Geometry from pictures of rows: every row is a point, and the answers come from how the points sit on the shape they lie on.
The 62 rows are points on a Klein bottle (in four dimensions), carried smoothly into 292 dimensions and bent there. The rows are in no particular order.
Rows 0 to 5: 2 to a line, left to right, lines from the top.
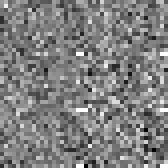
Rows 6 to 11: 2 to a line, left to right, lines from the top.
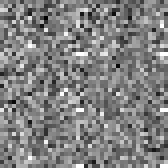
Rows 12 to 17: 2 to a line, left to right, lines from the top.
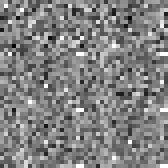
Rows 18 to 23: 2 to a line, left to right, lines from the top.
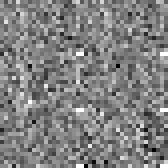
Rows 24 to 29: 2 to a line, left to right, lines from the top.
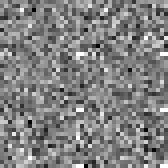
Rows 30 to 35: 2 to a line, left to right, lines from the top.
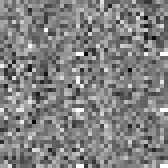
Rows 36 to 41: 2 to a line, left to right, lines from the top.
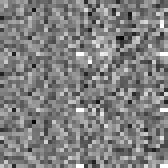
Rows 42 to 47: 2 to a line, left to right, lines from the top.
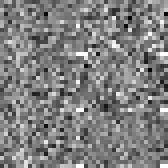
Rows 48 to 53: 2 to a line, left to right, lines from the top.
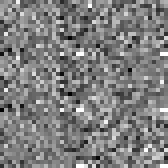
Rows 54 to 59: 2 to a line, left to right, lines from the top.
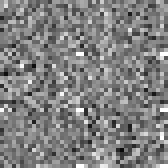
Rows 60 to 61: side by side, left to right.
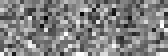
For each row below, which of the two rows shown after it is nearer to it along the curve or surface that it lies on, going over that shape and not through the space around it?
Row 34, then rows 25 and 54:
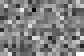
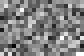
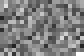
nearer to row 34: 25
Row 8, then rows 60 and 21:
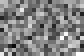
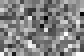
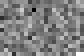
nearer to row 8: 60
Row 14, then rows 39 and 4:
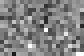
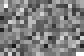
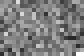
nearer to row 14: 39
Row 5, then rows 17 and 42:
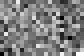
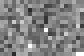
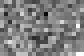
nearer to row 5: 42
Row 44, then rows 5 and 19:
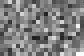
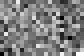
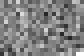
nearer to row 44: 5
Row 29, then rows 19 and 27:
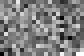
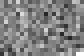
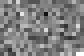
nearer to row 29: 27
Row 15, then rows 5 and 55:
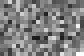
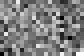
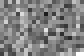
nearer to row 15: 5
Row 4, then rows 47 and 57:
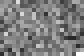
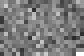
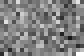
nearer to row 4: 47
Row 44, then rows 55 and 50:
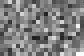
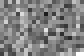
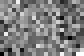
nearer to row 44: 50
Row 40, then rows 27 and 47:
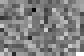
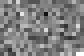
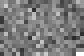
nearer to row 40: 47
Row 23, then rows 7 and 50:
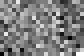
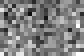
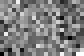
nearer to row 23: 50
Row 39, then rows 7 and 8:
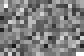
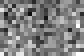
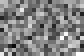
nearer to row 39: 8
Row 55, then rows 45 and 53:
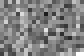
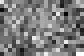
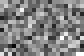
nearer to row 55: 45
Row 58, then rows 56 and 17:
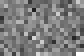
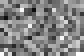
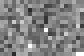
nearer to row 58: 56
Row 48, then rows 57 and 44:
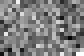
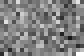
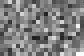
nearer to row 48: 44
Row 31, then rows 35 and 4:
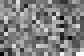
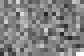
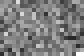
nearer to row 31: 4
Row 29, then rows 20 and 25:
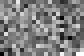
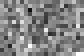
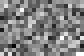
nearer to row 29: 20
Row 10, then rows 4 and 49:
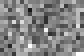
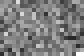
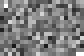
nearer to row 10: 4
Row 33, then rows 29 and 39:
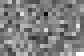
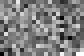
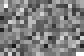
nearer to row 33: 29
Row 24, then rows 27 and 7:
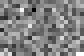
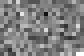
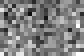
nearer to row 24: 7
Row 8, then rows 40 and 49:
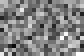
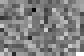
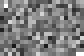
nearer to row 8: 49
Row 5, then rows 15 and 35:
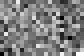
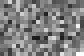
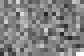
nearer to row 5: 15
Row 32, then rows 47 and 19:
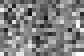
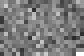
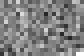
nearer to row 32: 19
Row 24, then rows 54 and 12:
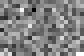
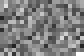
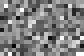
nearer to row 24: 12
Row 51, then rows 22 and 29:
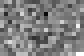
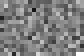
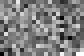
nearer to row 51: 29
